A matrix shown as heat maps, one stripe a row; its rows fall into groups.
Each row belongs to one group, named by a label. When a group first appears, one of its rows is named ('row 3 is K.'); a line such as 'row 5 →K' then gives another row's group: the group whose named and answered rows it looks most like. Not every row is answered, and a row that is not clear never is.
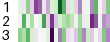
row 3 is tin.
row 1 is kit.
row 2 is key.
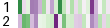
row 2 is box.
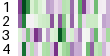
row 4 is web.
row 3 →kit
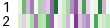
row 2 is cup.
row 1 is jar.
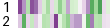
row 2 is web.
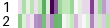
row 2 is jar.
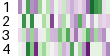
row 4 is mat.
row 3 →web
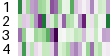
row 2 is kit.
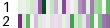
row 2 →mat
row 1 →kit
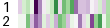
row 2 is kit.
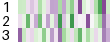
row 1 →jar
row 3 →key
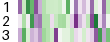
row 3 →box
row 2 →web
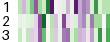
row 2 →kit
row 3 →kit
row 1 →cup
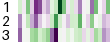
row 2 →mat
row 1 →kit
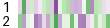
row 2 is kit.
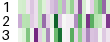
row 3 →mat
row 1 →jar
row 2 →mat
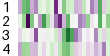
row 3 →box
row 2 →web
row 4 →box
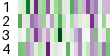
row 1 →mat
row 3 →kit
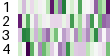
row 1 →tin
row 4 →web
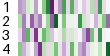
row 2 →tin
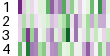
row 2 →web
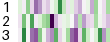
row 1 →kit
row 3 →jar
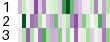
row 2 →jar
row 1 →box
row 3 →web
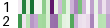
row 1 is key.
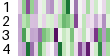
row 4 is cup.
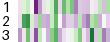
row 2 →mat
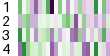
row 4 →key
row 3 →tin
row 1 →tin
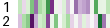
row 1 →cup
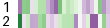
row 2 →tin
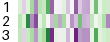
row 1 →cup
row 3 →cup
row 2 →tin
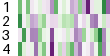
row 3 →jar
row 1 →tin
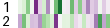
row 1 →mat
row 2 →box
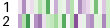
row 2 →box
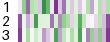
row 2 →key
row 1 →web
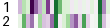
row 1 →jar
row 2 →jar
